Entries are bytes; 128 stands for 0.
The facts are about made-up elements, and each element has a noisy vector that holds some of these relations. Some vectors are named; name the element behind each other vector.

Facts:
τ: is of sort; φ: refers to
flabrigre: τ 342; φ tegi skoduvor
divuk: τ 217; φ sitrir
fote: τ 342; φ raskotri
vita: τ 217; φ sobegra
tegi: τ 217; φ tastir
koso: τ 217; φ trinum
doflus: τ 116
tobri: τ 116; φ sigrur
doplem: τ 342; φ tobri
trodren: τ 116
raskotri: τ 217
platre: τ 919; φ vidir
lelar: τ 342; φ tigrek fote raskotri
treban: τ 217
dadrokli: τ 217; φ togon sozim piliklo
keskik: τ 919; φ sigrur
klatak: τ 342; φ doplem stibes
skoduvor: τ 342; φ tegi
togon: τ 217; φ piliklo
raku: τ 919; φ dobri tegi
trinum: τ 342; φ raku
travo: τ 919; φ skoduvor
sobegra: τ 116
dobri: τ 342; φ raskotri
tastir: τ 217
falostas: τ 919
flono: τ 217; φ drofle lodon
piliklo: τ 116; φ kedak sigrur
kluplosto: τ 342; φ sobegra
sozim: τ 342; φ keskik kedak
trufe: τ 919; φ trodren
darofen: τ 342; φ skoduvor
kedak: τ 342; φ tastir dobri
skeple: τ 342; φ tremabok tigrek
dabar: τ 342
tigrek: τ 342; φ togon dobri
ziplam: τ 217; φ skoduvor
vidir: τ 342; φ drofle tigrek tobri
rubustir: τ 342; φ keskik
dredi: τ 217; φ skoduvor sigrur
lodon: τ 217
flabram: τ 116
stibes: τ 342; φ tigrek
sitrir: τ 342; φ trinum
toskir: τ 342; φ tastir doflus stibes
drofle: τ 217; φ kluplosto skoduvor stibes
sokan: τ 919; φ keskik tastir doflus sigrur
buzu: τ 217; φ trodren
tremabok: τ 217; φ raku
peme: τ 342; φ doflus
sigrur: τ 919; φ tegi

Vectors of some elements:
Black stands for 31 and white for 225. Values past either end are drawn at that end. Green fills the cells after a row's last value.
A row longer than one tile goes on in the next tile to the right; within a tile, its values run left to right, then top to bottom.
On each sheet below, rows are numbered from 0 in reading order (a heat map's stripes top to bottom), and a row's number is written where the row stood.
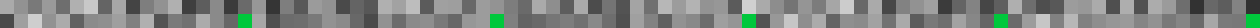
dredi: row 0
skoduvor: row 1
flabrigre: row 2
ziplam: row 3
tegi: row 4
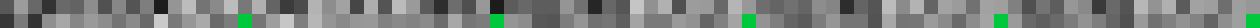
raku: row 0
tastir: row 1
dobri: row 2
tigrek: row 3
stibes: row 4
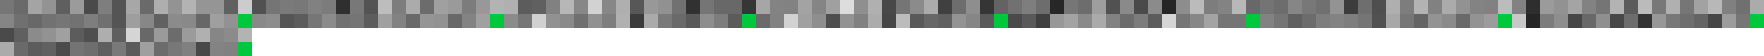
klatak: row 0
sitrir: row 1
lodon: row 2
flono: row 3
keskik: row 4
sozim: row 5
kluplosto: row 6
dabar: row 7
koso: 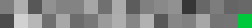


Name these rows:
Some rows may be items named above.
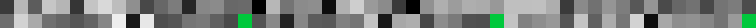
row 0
buzu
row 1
trufe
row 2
piliklo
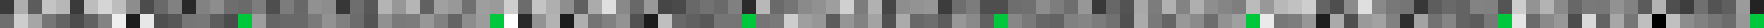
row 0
buzu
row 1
stibes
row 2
sobegra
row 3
drofle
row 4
sozim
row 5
flabram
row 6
doflus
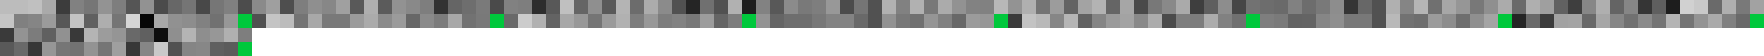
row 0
piliklo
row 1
tremabok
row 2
raskotri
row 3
doplem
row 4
dadrokli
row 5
kedak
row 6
sokan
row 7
falostas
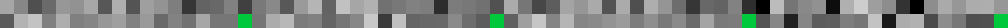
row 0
togon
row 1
treban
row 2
tegi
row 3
trufe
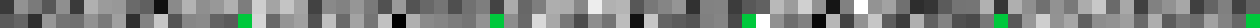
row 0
falostas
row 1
tobri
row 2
vita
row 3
trodren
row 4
ziplam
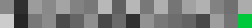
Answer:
kluplosto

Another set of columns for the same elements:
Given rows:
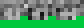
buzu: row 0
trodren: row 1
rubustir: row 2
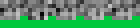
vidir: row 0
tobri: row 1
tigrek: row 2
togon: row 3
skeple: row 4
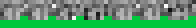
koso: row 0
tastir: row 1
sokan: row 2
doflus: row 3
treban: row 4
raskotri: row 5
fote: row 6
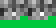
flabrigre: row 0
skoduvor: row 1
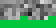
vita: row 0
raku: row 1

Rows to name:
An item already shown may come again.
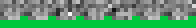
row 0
dredi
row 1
dredi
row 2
skoduvor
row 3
tremabok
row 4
kluplosto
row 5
dredi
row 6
tegi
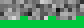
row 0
ziplam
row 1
raku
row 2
dobri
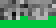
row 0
tobri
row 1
flono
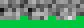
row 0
stibes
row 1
dabar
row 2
drofle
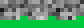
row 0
doplem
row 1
ziplam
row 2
kedak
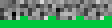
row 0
piliklo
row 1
falostas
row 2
dabar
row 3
trufe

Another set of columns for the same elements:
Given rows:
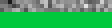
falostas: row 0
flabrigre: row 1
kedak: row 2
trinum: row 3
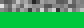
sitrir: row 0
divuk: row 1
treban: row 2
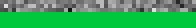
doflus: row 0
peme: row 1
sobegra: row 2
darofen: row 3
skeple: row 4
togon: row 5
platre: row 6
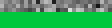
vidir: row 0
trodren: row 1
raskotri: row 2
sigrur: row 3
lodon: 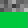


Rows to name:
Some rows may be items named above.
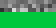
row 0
raskotri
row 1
tobri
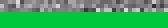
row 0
skoduvor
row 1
dobri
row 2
dabar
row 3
raskotri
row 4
tremabok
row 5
ziplam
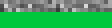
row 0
piliklo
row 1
kluplosto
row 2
piliklo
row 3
kluplosto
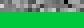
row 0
dabar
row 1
tastir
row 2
trufe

